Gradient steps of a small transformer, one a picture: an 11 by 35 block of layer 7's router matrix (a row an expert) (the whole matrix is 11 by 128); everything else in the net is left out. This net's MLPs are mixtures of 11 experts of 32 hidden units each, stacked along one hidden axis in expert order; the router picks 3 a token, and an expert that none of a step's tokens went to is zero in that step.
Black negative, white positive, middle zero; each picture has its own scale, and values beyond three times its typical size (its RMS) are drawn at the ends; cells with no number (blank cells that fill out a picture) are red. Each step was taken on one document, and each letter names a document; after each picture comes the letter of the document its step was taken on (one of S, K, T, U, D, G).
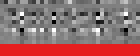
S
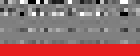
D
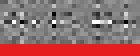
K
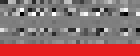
D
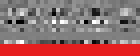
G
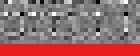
K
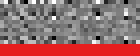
S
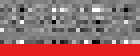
G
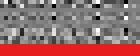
K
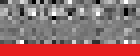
S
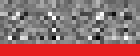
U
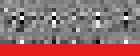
S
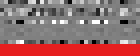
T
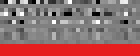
D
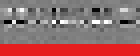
G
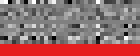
K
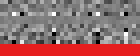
U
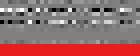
T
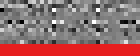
G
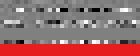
T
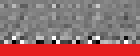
U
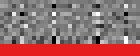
U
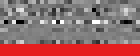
G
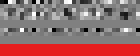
D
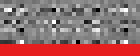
G
